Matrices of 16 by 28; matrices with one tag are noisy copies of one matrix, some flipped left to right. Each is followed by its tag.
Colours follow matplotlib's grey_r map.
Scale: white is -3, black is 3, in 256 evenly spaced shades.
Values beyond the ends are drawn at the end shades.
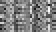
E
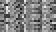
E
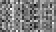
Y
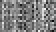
Y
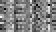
E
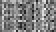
Y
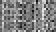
Y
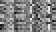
E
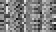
E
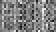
Y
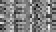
E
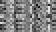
E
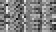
E
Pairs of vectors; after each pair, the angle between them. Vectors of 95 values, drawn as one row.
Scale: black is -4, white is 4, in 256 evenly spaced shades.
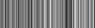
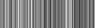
nearly opposite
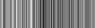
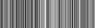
partly opposed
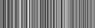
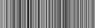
nearly opposite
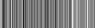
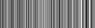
orthogonal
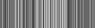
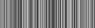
partly opposed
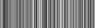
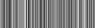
orthogonal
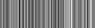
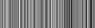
nearly opposite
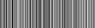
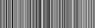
nearly parallel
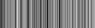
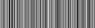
orthogonal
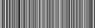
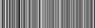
nearly parallel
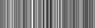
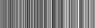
partly opposed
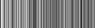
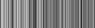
nearly parallel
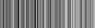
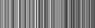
nearly opposite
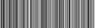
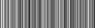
nearly opposite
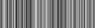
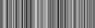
nearly parallel
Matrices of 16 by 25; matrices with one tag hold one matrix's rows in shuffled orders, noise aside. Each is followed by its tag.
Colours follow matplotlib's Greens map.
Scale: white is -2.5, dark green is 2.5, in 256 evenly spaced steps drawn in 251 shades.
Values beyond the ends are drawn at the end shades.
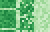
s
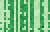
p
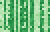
p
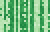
p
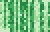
p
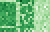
s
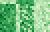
s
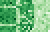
s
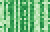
p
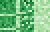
s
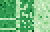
s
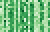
p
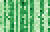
p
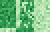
s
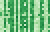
p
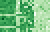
s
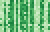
p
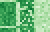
s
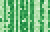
p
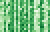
p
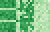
s
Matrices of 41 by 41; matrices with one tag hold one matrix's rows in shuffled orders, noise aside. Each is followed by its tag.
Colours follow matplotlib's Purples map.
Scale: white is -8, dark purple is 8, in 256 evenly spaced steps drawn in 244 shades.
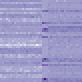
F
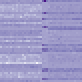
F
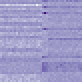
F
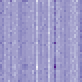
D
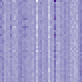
D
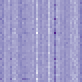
D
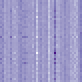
D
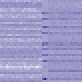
F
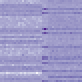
F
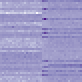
F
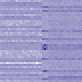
F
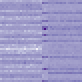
F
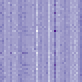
D
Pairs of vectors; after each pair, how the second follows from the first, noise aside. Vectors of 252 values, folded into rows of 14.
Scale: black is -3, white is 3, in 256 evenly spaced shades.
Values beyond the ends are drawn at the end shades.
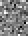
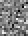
wrapped around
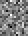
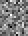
copied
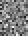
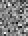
wrapped around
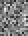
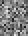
wrapped around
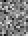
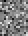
copied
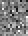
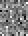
wrapped around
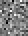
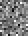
wrapped around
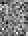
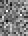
wrapped around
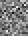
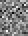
copied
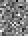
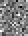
copied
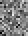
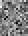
wrapped around
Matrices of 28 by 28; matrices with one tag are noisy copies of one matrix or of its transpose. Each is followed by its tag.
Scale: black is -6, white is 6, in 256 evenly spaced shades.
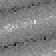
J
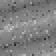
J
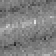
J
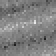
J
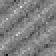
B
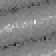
J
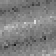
J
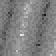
J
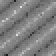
B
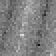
J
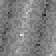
J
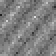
B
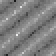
B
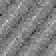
B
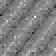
B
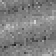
J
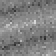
J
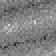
J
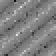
B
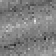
J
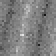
J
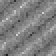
B
